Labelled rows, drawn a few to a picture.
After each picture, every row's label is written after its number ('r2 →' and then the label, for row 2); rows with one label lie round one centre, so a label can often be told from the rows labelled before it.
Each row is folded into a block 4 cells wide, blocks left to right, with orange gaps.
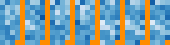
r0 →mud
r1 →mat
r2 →mud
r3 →mud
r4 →mat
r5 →mat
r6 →mat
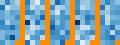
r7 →mud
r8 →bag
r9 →mud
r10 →bag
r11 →mud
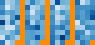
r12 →bag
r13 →mud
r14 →mud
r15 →mat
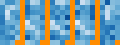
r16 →mud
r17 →mat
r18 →mat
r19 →mat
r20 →mud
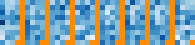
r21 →bag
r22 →mud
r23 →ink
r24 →ink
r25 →mud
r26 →mud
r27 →mud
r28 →bag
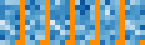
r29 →mat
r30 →ink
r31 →mat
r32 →ink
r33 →mud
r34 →mat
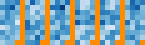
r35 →ink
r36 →mud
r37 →ink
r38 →bag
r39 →bag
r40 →ink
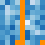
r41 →mud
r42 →mat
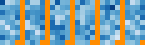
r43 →mat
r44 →mat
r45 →mud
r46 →mud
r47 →ink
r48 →mat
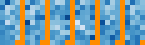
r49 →mud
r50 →mud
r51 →mat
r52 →mat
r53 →mud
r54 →mud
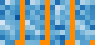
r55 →mat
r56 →mat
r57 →mud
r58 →mat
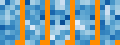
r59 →mud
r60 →mat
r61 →bag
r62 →mat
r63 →mud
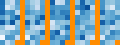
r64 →bag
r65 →bag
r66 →mat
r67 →ink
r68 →bag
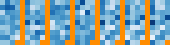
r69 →ink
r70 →bag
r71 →mat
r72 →mud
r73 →bag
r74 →bag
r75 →bag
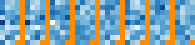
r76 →bag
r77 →bag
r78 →mat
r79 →mud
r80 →ink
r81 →bag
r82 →ink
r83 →mud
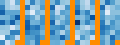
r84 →bag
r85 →mud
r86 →mud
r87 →bag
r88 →mud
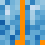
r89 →mud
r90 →mud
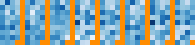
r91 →mud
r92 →mud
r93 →ink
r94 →bag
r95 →bag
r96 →mud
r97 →bag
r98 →bag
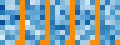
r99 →bag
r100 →mat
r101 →mud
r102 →bag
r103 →mud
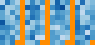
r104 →mud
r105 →ink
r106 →ink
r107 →mud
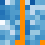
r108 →mat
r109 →mud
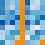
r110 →bag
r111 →bag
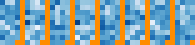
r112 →mat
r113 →bag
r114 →mud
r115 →bag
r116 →mud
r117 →bag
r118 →mat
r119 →mud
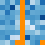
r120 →ink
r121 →mat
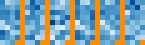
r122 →mat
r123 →ink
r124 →bag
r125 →mat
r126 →mat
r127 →ink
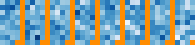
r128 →ink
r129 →mud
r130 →mud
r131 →mat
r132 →ink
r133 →mat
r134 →mud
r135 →bag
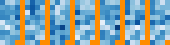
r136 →mat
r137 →ink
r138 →mud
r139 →bag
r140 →mat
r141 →bag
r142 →bag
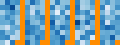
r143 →ink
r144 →mud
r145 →mud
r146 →bag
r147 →mud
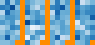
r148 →ink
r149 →bag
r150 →ink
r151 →mat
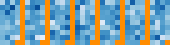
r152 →ink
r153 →ink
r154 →mat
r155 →mud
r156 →mat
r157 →mud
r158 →ink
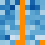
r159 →ink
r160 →ink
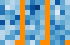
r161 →bag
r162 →ink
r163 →mud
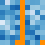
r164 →mat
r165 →mud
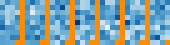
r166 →mud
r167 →mud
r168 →ink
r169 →bag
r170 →mat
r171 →bag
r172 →ink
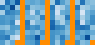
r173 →ink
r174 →mud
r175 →mud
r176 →mud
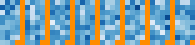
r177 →ink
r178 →mud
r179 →mat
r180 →mud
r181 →bag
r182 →ink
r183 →mat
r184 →mat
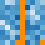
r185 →mat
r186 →mud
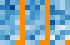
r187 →ink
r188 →ink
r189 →bag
